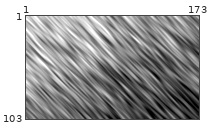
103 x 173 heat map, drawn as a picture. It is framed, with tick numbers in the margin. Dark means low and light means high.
The top left is the ninth with the highest average. Values rise toward the top left. The halves do not mirror each other. The bottom right is the ninth with the lowest average. Streaks slant down to the right. No single row or column stands out from its neighbours. Overall the values sit about 50% of the way up the scale.
